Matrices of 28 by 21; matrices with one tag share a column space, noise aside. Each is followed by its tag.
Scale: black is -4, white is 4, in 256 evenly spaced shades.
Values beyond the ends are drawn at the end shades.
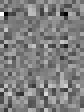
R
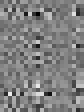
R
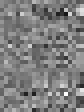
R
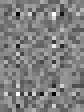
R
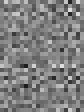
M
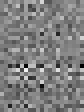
M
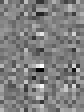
M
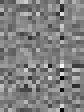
M
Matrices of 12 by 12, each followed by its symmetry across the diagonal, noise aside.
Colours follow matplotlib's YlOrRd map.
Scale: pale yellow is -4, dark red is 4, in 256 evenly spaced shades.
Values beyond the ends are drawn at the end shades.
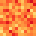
antisymmetric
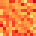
antisymmetric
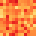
antisymmetric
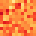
antisymmetric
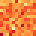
neither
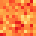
antisymmetric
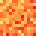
symmetric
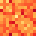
symmetric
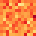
neither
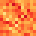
antisymmetric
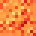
symmetric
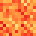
antisymmetric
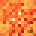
symmetric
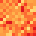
symmetric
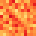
antisymmetric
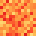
neither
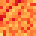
symmetric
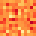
antisymmetric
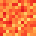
symmetric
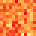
neither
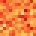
neither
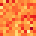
antisymmetric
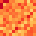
symmetric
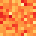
neither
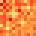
symmetric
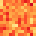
neither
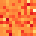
neither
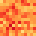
neither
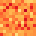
neither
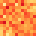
symmetric
